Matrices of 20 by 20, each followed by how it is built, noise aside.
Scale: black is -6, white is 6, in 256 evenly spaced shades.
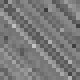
Toeplitz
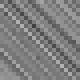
Toeplitz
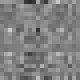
low rank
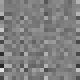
low rank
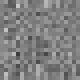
low rank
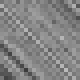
Toeplitz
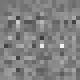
low rank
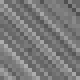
Toeplitz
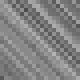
Toeplitz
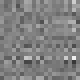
low rank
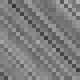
Toeplitz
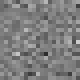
low rank
